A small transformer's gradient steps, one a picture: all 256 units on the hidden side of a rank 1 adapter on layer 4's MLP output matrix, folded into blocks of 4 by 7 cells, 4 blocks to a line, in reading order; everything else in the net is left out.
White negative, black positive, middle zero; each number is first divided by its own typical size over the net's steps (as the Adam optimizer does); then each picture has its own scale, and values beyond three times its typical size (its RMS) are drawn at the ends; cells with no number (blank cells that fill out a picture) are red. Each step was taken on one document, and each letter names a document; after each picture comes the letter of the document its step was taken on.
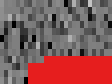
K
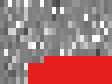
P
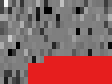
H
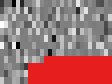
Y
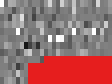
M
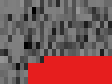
K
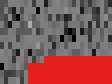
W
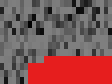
W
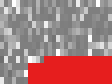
Y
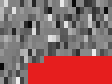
W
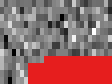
W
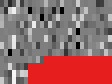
Y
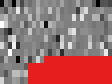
Y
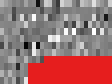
M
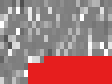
Y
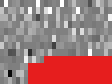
H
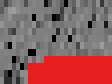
M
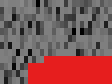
W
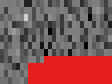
K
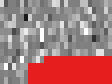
K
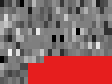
H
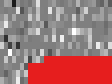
Y
